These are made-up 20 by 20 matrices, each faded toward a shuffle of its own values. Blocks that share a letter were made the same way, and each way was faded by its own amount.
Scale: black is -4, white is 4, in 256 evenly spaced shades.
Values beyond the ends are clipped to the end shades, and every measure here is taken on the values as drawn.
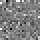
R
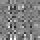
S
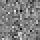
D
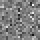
D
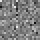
D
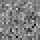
R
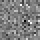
R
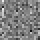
D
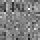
S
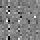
S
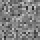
R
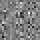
S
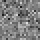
R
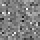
R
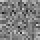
R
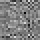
S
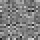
S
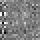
S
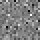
R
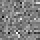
R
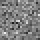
R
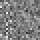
D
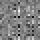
S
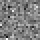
R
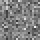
D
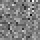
D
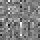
S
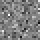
R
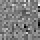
D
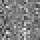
D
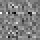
S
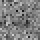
R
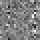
D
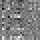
S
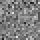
R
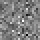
D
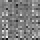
S
